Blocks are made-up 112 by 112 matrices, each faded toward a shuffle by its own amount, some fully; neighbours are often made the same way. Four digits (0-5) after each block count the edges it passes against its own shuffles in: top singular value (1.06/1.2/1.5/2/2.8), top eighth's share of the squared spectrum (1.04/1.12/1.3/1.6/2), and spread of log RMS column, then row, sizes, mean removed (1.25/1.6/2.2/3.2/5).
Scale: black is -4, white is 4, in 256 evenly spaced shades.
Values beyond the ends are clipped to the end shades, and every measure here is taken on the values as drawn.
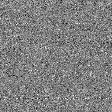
1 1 0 2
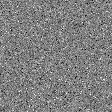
0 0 0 0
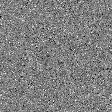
0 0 0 0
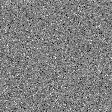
0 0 0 0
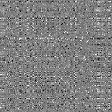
5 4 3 3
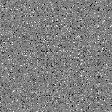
4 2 1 1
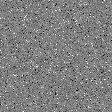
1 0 0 0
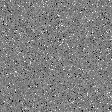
0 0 0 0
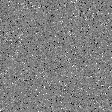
0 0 0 0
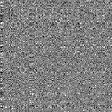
4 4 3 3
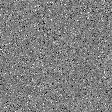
0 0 0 0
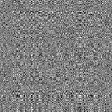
5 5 3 3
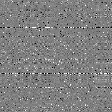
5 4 1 3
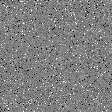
1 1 0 0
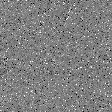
3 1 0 0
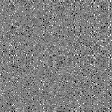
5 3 3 2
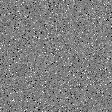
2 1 0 0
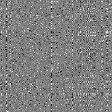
5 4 3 2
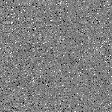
4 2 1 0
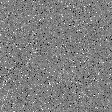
0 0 0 0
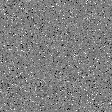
1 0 0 0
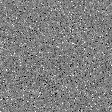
1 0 0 0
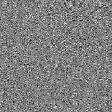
4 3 2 2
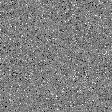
3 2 0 0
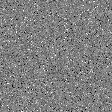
1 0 0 0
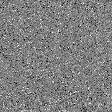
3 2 0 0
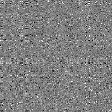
4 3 2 2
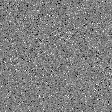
2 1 0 0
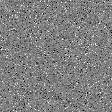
3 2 1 0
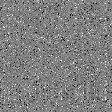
4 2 1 1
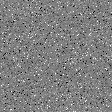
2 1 0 0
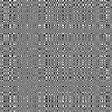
5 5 4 4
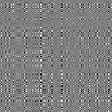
5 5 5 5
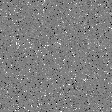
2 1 0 0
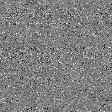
1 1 0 3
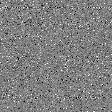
1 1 0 2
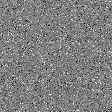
0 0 0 1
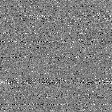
2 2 0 3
